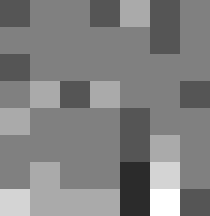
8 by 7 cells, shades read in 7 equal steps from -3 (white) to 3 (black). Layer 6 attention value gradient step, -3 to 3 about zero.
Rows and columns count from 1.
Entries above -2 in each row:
7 7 7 7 7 7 6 5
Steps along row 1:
down same up down up down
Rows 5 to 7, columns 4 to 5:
0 1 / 0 1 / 0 2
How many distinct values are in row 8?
5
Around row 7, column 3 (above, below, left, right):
0 -1 -1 0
